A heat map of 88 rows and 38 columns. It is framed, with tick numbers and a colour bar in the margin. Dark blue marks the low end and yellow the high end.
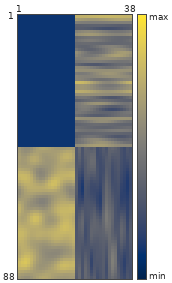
It is made of 2 by 2 panels. Panel 1,1: very low, flat. Panel 1,2: middling, streaked across, strong in contrast. Panel 2,1: high, blotchy. Panel 2,2: low, streaked downward.
